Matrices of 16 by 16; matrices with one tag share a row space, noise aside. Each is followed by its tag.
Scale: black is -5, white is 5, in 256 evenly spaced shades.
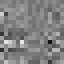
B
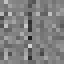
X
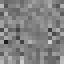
B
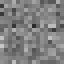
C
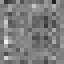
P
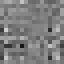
B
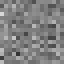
C
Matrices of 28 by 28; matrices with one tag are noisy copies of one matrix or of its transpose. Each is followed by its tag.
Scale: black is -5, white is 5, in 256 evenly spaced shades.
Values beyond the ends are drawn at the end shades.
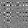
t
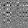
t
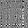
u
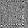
u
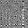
u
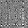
u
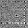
u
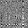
u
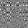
t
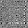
u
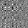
t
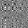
t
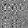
t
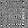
u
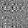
t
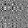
t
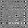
u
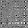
u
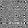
u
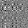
t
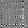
u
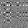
t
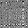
u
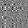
t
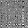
u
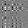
t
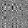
t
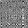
u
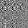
t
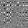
t
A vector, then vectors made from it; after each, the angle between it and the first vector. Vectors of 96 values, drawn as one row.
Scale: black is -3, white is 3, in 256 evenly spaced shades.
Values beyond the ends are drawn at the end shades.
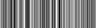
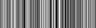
nearly opposite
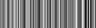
partly opposed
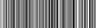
orthogonal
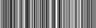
nearly parallel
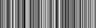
nearly opposite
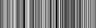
nearly opposite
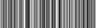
nearly parallel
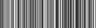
partly opposed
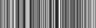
nearly opposite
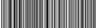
partly aligned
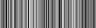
partly aligned
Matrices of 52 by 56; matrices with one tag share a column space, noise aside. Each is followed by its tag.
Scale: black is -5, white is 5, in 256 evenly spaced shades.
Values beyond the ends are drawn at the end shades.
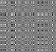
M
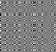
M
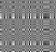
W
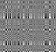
W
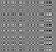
M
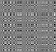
M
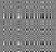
W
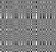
W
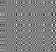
M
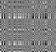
W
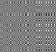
M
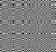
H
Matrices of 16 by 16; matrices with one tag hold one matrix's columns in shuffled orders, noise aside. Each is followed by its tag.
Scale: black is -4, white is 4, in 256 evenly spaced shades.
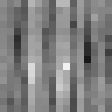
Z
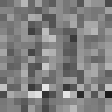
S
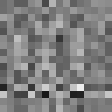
S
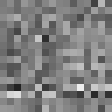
S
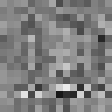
S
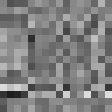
S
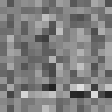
S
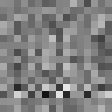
S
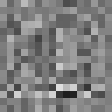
S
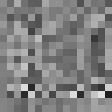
S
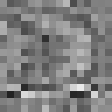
S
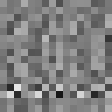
S
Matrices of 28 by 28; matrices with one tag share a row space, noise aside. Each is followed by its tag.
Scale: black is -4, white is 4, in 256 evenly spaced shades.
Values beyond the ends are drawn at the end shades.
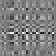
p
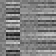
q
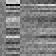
q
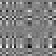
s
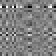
s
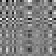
s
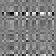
p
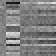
q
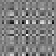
p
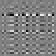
p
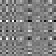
s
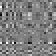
s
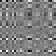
s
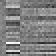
q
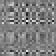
p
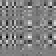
s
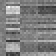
q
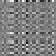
p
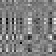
s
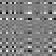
s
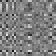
s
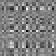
p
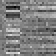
q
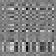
p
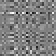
p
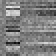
q
